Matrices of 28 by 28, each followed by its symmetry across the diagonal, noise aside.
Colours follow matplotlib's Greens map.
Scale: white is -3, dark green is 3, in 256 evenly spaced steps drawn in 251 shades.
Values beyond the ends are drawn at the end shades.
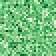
antisymmetric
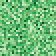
neither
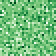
antisymmetric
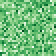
neither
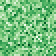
symmetric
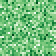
antisymmetric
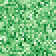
neither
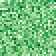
neither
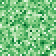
symmetric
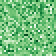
antisymmetric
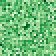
symmetric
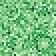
symmetric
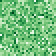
symmetric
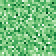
antisymmetric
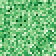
symmetric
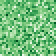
antisymmetric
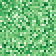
symmetric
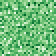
neither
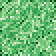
symmetric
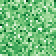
antisymmetric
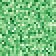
neither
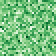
neither
